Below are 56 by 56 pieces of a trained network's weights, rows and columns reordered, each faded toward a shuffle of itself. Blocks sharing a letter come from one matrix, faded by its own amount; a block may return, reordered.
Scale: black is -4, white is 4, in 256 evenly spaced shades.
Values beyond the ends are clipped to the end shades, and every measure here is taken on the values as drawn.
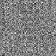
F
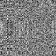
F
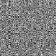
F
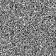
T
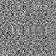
F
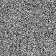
T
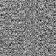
F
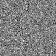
T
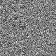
T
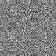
F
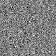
T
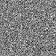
T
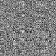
F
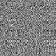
F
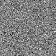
T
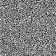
T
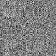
F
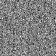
T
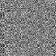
F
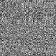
F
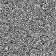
T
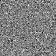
T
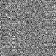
F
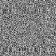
F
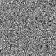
T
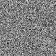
T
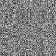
F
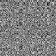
F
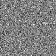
T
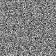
T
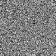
T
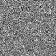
T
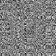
F
